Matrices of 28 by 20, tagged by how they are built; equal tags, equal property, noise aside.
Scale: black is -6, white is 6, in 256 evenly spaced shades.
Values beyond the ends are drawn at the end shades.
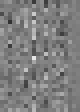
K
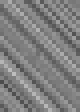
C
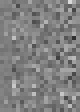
K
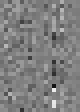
K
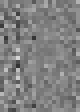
K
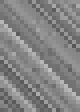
C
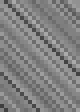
C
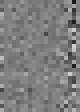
K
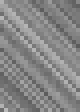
C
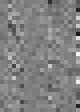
K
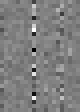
K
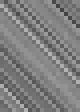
C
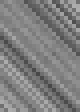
C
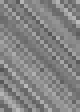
C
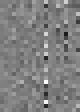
K
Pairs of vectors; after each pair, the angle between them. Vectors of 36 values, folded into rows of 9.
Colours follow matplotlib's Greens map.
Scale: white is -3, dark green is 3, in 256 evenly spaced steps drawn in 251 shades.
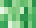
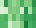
nearly parallel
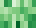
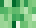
nearly opposite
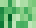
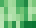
partly opposed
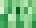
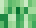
nearly parallel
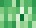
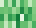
nearly opposite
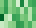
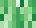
nearly parallel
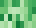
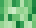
nearly parallel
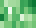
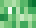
nearly parallel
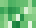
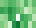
nearly parallel
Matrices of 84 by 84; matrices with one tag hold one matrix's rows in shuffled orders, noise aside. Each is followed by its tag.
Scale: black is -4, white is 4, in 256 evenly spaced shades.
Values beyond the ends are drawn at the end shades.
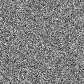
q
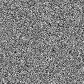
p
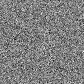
p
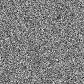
q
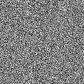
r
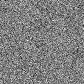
r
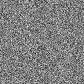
r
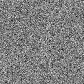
p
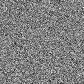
p
